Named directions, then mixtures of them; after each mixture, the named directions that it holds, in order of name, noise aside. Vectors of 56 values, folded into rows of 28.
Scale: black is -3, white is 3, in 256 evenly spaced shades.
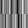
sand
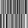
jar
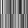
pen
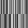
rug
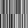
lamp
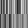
lamp, rug, sand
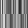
pen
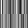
pen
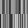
lamp, pen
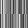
pen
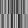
rug, sand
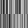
lamp, rug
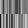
jar, lamp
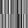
lamp, sand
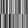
lamp, rug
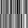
jar, rug, sand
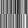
jar, rug, sand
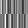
jar, rug, sand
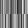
pen, sand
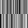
jar, lamp, pen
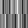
sand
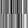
jar, sand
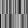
lamp, pen, rug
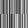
lamp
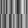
lamp, rug, sand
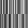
rug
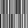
lamp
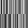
rug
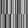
rug, sand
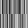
lamp, pen
